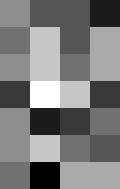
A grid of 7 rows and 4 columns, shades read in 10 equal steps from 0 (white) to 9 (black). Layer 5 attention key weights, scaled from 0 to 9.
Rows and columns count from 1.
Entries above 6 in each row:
1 0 0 2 2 0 1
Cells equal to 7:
3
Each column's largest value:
7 9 7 8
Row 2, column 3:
6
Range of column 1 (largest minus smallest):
3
